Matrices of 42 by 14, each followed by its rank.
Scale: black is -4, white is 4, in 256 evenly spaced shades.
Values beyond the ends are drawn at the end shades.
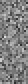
full rank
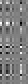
one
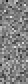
full rank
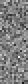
full rank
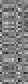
two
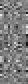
three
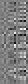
two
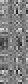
three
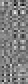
three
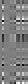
one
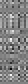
two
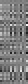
two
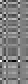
one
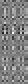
two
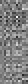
three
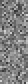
full rank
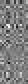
three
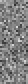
full rank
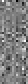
three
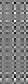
one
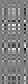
one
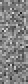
full rank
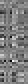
two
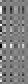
one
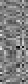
three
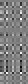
one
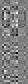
two
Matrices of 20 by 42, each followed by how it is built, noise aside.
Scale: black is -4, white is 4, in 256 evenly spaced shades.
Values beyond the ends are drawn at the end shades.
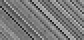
Toeplitz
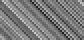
Toeplitz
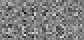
low rank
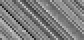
Toeplitz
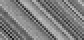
Toeplitz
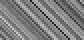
Toeplitz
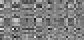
low rank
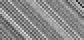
Toeplitz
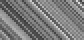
Toeplitz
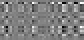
low rank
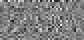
low rank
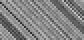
Toeplitz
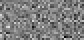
low rank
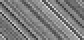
Toeplitz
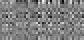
low rank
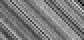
Toeplitz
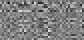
low rank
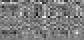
low rank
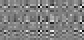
low rank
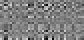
low rank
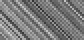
Toeplitz
